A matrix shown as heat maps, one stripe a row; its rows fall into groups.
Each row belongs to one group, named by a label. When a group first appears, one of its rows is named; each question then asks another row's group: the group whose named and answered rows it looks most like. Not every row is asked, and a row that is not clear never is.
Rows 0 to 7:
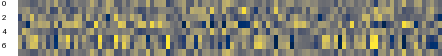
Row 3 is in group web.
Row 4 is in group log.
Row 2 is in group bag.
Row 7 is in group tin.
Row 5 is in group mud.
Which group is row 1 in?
log
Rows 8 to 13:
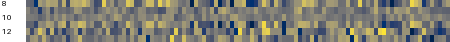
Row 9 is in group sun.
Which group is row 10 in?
tin
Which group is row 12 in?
mud
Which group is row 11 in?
web
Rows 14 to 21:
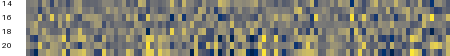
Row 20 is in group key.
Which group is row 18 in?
sun
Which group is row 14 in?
sun
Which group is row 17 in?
log
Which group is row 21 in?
web
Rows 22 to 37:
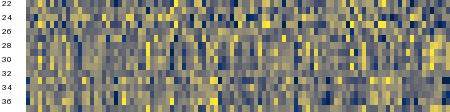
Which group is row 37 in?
key
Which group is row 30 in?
key
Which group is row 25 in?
mud
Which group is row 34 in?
log
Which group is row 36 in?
bag
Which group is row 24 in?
web
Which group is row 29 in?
key
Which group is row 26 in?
sun
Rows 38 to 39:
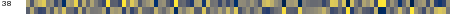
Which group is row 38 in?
mud
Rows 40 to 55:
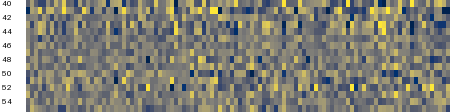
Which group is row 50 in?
web
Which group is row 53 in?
log
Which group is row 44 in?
mud
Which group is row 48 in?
sun
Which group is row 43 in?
mud
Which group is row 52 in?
key
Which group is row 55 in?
log
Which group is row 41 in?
bag
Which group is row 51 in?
bag
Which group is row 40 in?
tin
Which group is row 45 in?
sun
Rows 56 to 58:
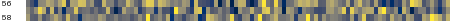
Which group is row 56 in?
web
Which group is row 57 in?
mud
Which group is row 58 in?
key
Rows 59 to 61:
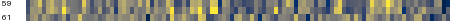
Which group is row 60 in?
bag
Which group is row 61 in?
sun
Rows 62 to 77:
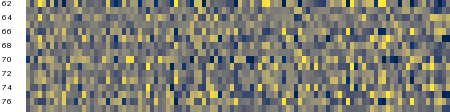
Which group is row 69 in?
sun
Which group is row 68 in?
mud
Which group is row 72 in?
mud
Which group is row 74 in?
key
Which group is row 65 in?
log
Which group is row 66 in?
tin
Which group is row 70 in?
web
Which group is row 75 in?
bag
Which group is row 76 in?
tin
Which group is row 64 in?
key
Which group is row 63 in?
sun
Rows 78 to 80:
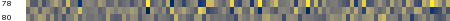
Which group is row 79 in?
sun
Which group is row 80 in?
mud
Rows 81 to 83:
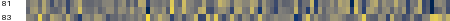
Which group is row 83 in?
key
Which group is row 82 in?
sun
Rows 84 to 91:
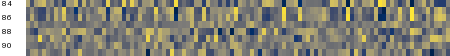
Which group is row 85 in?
tin
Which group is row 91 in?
sun
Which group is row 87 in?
log
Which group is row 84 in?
mud
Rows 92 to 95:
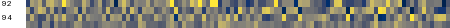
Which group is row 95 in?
sun
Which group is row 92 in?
bag
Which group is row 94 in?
tin
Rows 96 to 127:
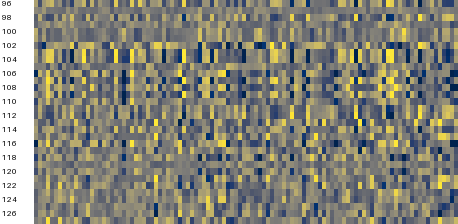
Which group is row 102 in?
web
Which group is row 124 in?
bag
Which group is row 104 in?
mud
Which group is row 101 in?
log
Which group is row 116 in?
bag
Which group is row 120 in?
web
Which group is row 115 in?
key
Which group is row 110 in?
bag
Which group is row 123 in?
bag
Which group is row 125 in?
sun
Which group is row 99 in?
bag
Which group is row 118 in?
web
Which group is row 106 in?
bag
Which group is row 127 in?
key
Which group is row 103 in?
mud
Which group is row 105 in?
sun
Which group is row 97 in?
log
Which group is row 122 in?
key
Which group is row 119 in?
log
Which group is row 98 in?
tin
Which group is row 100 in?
log
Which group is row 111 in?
tin
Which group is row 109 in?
mud
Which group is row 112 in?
tin
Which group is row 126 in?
sun
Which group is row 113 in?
key
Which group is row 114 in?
mud
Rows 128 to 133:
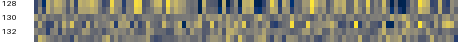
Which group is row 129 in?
web
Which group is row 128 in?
web
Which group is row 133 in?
log
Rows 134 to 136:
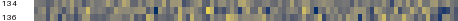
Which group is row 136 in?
sun
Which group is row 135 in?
sun
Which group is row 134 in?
tin
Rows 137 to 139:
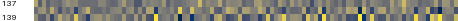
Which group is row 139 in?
key
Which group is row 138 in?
sun
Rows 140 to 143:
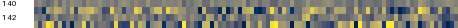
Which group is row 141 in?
web
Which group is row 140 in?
tin
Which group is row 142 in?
sun
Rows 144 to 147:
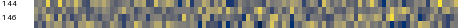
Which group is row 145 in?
log
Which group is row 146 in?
mud
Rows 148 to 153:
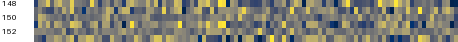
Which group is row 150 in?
log
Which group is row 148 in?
bag
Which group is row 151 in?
bag
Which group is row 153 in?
web
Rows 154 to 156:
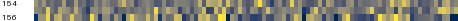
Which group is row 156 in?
bag
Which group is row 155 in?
key
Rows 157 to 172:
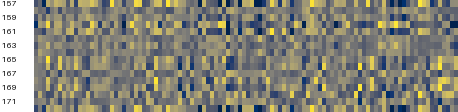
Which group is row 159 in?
web
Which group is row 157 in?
web
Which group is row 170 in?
tin
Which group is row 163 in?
bag
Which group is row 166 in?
key
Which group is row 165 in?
key
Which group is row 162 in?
log
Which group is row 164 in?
log
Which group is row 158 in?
sun
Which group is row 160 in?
bag
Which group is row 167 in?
sun
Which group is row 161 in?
web
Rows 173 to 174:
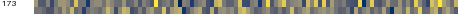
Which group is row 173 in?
key
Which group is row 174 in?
tin
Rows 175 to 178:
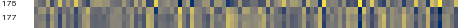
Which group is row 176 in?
sun
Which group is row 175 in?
key
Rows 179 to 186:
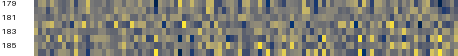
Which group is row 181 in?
tin
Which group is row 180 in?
sun
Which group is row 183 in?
log
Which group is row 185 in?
log
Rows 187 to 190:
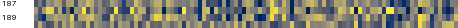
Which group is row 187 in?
web
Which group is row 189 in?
web
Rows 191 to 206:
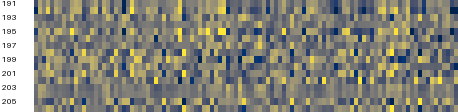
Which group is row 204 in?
log
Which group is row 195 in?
bag
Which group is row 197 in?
log
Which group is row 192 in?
bag
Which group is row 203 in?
log
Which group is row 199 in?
web
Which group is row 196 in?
sun
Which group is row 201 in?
mud
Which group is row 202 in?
key
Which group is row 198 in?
mud
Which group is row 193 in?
tin
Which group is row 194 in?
log
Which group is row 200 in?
bag
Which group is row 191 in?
bag
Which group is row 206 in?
mud
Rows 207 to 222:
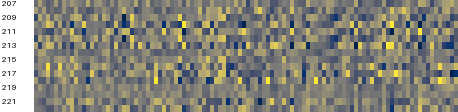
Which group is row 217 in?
bag
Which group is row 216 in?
key
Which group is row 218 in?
key
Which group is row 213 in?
mud
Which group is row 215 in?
bag
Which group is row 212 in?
bag
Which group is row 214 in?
log
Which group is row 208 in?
log
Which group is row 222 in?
tin
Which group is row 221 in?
web
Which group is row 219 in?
tin
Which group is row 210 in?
mud
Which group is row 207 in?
tin
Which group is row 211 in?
tin
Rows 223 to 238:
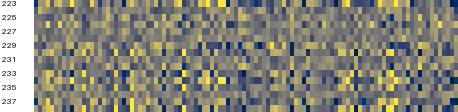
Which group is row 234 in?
bag
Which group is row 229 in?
web
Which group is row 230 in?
mud
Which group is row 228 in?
log
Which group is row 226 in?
key
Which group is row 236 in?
tin
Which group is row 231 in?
tin
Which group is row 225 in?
tin
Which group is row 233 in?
mud
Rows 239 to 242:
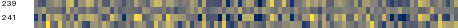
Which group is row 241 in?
web
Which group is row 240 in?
log
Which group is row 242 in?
key
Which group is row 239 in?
web
